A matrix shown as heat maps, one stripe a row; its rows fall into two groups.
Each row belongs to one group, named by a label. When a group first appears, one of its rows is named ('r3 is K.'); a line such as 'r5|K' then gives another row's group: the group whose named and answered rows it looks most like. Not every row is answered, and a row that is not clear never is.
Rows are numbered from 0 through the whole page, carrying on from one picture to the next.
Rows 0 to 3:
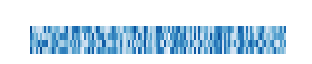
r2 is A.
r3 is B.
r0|B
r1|B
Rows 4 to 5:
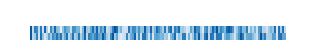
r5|B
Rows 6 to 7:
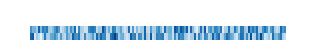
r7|B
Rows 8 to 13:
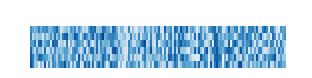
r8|A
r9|B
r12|A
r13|B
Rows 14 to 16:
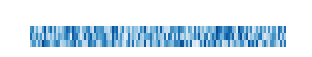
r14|B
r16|A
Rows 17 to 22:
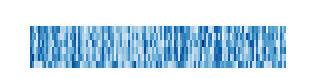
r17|A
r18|A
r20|A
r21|A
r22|B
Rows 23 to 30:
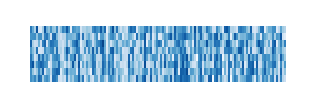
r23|B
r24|A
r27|A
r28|A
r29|A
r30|A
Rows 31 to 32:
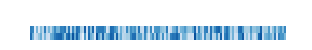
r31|B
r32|B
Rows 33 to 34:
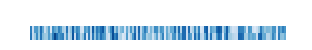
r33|B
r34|B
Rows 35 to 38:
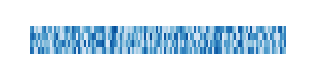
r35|B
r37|B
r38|A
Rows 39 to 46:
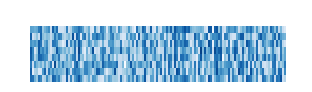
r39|A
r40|B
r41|A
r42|A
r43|A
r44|B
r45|B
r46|A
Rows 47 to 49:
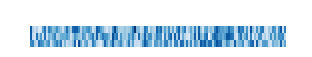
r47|B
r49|A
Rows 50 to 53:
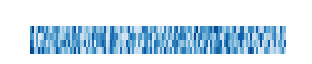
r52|B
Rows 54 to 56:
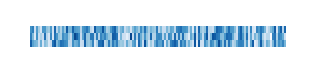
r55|B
